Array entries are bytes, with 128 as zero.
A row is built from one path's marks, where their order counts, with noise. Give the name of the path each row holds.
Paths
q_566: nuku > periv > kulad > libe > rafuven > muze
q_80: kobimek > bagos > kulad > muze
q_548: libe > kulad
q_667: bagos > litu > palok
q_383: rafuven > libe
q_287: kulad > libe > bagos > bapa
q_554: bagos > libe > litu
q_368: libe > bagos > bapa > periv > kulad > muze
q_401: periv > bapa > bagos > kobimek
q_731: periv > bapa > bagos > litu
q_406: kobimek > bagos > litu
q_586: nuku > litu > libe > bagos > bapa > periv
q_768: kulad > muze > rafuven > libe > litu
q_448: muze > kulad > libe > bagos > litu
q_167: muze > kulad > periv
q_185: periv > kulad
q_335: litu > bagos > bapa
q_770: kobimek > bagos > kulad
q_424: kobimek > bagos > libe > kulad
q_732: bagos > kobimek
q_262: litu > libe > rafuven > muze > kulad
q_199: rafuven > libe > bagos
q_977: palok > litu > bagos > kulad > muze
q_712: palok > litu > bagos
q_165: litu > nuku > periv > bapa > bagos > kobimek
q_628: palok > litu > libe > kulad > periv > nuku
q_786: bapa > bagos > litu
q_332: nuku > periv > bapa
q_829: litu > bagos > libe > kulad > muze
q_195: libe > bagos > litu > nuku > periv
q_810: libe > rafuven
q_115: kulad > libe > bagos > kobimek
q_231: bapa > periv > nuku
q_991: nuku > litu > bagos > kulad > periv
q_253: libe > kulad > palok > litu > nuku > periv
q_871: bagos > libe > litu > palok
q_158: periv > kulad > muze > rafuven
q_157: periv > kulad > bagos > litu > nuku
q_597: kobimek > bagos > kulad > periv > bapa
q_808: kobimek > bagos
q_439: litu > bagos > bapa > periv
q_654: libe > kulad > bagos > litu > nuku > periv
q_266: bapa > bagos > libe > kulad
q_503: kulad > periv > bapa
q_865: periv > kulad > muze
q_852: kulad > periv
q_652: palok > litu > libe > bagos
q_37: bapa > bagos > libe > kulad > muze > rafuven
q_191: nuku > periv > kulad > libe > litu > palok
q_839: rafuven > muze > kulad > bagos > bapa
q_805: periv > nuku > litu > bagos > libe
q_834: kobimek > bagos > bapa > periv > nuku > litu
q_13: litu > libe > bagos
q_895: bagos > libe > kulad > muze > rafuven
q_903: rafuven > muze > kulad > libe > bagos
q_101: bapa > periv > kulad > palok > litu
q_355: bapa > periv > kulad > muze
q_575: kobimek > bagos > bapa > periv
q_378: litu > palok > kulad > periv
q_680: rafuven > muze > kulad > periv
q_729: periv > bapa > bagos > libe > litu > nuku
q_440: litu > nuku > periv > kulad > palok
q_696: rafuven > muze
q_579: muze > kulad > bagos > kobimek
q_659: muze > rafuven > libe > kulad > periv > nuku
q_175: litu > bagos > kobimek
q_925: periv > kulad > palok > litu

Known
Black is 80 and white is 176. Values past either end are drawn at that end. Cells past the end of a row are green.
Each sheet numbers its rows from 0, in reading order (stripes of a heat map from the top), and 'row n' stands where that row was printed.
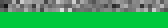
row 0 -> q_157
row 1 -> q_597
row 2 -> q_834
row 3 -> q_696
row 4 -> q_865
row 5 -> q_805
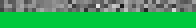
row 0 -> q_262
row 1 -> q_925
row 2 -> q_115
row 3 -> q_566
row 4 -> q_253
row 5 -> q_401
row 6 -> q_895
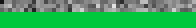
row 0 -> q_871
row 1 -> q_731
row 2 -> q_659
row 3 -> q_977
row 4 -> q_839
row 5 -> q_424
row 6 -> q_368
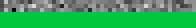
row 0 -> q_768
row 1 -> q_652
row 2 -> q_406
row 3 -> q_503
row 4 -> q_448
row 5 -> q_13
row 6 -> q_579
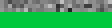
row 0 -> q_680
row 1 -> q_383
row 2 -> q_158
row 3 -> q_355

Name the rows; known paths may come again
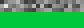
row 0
q_652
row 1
q_165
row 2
q_440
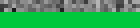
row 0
q_158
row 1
q_696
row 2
q_731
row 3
q_195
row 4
q_654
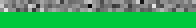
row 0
q_575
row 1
q_253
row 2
q_266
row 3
q_80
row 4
q_355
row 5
q_191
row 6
q_101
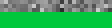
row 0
q_808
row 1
q_712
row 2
q_401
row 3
q_805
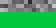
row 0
q_829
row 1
q_667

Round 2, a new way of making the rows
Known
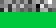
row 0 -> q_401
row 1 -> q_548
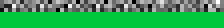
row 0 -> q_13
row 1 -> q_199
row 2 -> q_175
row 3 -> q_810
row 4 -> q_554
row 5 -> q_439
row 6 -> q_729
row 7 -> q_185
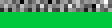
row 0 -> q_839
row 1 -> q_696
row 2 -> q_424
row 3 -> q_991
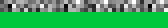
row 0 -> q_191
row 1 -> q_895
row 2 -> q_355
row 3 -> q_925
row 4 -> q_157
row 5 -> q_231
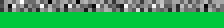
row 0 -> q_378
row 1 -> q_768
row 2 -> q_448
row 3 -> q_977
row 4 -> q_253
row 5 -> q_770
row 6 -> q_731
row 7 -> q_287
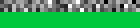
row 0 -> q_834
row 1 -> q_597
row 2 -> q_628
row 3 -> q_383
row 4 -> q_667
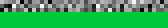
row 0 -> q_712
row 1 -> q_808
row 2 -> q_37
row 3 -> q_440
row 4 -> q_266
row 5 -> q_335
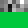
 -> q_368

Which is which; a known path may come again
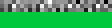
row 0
q_654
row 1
q_157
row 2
q_579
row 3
q_732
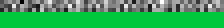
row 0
q_262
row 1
q_586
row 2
q_158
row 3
q_680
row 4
q_199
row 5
q_865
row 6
q_731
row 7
q_424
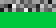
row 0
q_805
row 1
q_165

